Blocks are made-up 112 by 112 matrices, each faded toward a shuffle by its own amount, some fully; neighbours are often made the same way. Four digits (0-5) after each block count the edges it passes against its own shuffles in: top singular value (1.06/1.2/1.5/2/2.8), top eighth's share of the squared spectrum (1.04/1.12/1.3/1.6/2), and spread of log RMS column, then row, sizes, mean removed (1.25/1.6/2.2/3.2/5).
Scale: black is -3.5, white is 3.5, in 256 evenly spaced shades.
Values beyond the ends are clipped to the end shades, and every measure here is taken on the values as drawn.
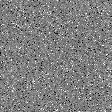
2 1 0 0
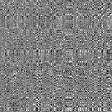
5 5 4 3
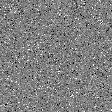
3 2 0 0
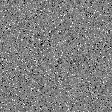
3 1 0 0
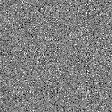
3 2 1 1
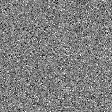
3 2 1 0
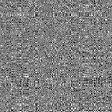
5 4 3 3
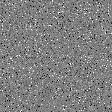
2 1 0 0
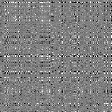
5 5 3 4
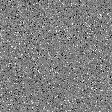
2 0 0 0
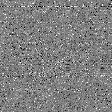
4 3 0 2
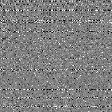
4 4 1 4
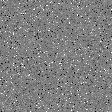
0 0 0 0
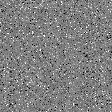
3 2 0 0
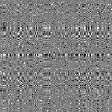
5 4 3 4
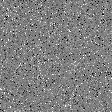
0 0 0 0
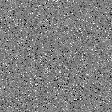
3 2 0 0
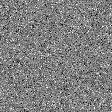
1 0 0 0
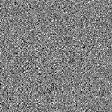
4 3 2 2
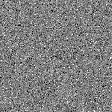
3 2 0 0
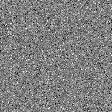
3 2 1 0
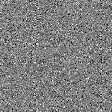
3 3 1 1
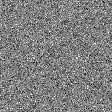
2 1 0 0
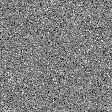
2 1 0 0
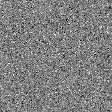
3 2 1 1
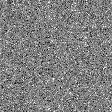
3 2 0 0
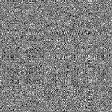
4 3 2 2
